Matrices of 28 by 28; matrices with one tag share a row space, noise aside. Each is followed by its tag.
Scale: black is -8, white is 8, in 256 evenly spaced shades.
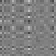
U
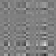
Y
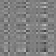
Y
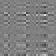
Y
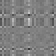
U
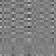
U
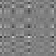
U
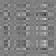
Y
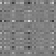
U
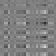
Y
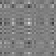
U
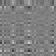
U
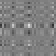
U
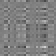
Y
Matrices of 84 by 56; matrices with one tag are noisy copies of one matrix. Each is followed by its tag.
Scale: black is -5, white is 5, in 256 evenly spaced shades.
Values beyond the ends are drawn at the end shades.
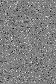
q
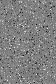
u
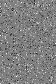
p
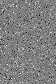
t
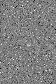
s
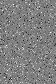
t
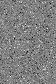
u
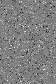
u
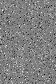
t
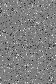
p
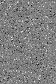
q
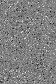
q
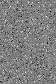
q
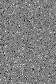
t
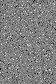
s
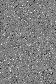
s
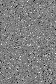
s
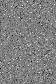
s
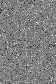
p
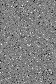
s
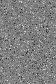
u
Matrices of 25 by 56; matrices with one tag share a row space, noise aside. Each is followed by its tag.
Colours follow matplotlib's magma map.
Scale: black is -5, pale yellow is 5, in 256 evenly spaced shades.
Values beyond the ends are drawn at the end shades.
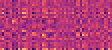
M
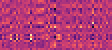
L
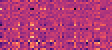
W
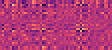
M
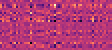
L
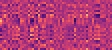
W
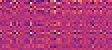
L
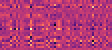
L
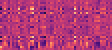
W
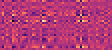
M
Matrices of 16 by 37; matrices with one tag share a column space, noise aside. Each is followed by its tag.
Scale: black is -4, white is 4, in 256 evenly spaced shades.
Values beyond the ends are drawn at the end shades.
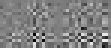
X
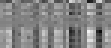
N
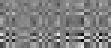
X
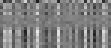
N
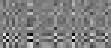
X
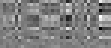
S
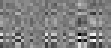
X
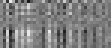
N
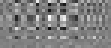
S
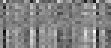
N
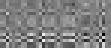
X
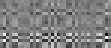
X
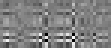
X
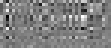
S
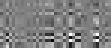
X
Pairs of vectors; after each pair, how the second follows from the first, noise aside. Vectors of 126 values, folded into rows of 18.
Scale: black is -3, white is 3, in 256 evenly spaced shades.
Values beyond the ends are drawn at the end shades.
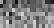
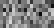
shuffled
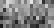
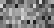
shuffled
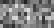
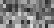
wrapped around
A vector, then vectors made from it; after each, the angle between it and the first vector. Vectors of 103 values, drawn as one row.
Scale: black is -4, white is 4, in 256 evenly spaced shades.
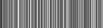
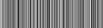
nearly opposite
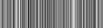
partly opposed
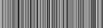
nearly opposite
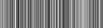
partly opposed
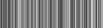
partly aligned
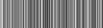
partly opposed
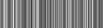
orthogonal
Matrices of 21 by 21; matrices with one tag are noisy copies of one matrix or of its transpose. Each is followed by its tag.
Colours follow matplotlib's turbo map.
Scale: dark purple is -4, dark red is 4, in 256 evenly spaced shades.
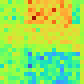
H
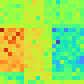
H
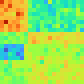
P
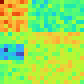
P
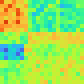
P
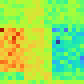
H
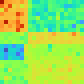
P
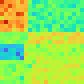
P
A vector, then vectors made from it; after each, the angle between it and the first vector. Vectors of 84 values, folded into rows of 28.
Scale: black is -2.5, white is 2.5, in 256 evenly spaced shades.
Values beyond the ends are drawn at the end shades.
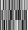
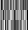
nearly opposite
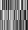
orthogonal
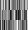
nearly parallel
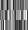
partly opposed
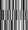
orthogonal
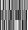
nearly parallel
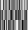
nearly parallel
